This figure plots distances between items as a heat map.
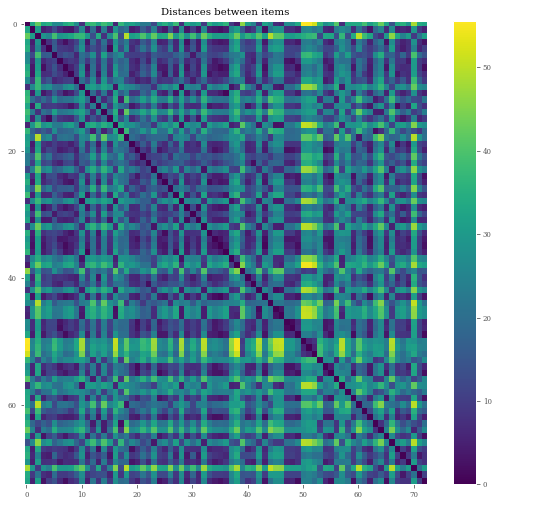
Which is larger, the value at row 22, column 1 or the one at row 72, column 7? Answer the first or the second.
the first
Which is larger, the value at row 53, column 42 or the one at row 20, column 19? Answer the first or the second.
the first
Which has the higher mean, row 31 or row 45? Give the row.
45
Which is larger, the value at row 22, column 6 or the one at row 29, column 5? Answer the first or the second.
the second
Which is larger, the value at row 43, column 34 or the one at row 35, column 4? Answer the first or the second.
the second
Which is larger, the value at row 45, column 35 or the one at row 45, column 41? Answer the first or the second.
the first
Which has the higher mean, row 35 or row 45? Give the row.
45
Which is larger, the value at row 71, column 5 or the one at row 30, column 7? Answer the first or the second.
the first
